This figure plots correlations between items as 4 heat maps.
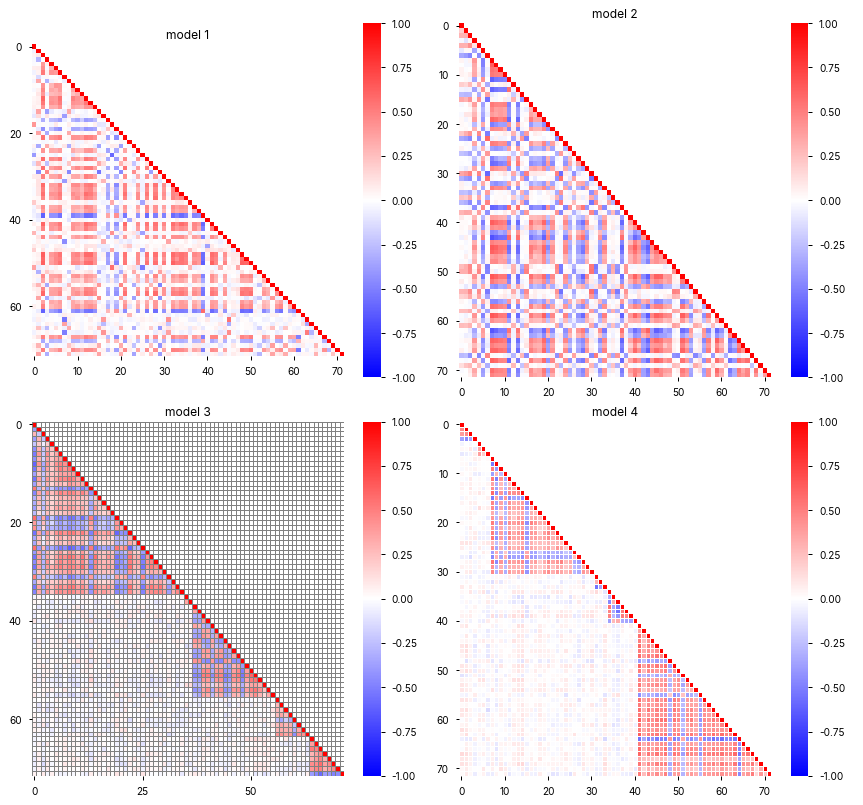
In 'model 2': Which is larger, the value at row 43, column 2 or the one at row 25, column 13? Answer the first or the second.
the second
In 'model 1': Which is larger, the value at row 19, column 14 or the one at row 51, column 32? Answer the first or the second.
the second
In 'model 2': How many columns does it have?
72
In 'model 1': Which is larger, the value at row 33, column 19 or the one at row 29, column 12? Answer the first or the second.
the second
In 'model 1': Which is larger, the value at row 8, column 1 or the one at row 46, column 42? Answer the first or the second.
the first
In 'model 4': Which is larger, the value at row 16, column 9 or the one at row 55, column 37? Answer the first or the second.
the first
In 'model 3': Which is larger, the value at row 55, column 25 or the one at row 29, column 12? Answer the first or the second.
the second
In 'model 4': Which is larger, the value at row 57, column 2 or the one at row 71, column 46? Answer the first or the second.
the second
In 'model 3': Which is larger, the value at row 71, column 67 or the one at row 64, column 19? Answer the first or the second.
the second
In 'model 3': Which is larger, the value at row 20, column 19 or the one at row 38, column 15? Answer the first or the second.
the first
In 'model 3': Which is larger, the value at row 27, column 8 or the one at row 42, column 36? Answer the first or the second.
the first
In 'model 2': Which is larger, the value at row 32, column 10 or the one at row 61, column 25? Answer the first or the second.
the second
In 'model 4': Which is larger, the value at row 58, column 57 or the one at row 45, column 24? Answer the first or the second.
the first
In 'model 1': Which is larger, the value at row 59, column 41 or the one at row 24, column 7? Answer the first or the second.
the first
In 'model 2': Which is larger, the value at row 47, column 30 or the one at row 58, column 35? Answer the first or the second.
the second
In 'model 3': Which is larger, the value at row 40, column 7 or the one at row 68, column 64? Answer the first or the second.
the second
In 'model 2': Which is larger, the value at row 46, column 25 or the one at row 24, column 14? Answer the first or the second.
the second
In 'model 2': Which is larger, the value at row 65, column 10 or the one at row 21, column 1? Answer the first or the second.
the first
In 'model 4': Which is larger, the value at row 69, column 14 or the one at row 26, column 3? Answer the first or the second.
the first
